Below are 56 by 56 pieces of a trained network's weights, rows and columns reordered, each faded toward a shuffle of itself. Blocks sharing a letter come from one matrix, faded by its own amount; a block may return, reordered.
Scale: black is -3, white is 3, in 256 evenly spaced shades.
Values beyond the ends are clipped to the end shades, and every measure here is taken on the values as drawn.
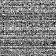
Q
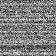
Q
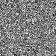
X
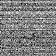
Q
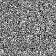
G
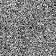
G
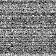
Q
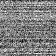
Q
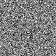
X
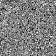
X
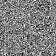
G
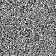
G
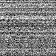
Q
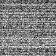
Q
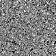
X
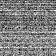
Q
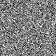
X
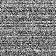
Q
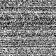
Q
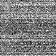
Q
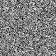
G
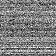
Q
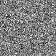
G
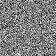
G
